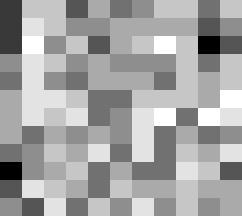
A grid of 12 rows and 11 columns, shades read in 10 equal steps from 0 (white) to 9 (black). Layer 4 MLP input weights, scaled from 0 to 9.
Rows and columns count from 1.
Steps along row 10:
down down down up down up same down up up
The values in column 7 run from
1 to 5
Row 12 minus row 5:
-1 5 -3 0 -1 1 -2 -1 0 1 1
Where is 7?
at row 1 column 1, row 2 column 1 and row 3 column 1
